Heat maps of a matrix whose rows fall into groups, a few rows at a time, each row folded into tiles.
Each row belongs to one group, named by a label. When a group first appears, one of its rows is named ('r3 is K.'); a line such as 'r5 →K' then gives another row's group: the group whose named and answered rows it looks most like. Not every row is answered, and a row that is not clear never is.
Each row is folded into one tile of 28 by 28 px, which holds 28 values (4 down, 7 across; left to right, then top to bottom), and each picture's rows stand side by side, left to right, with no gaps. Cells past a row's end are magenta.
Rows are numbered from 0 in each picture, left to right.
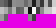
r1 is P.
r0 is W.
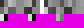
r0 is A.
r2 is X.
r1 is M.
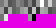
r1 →M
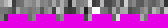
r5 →W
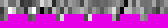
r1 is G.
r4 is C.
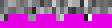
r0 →A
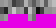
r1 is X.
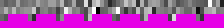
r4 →G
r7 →M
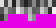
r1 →W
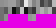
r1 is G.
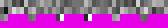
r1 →G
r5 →G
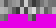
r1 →W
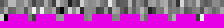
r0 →A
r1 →W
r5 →X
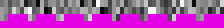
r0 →W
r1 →W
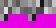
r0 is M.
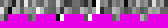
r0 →C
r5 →M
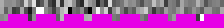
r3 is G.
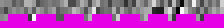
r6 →C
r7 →P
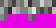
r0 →C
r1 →G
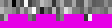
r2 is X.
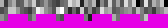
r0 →M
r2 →G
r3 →P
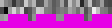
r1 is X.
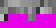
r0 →A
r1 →C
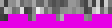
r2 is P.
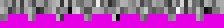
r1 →X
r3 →M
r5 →G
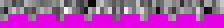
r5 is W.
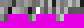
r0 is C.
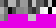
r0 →X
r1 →W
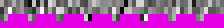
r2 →G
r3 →A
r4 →C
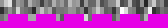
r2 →M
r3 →M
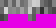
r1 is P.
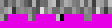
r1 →C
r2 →A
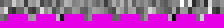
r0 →G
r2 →A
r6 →M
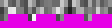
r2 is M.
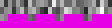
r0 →P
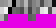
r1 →W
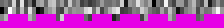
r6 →X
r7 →P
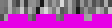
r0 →P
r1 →C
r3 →W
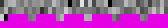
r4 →G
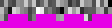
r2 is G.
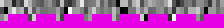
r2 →C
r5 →A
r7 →C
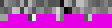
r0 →W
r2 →X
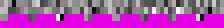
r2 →A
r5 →W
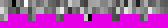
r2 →G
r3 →A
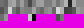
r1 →A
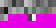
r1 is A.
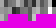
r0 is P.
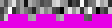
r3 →G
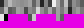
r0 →A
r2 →P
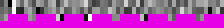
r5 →A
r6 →C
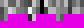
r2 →P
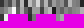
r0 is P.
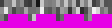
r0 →G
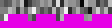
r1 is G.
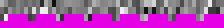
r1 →W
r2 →A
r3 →A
